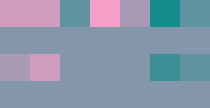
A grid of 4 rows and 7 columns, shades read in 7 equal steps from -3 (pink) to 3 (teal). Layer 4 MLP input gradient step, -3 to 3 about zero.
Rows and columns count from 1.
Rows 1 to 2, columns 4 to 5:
-3 -1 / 0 0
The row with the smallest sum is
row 1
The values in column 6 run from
0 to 3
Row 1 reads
-2 -2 1 -3 -1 3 1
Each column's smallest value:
-2 -2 0 -3 -1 0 0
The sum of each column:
-3 -4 1 -3 -1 5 2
